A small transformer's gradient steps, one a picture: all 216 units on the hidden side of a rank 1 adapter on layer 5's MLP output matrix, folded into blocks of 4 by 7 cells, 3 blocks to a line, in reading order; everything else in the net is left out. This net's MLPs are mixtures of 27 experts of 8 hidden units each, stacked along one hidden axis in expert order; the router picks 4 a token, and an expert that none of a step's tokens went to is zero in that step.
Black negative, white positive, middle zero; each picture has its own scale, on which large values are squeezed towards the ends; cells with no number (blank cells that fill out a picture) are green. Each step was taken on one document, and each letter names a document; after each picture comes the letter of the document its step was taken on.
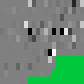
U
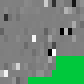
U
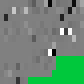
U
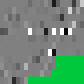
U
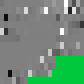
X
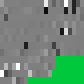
X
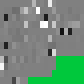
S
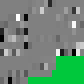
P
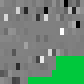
X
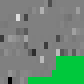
P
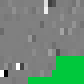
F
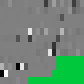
F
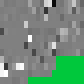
F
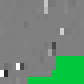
F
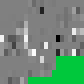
P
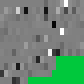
X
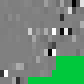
U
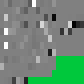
S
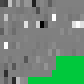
S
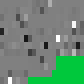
P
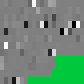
S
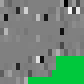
X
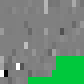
F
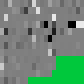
S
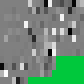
U
